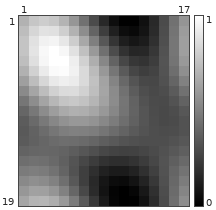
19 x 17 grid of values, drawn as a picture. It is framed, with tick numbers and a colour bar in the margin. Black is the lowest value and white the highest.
Lone odd cells: none. Roughest part: top middle. Ninth with the lowest average: bottom middle. Calmest part: middle right. Ninth with the highest average: top left.
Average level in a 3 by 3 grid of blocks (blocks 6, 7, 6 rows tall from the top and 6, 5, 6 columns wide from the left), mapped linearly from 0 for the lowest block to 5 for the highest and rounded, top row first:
521 | 331 | 201
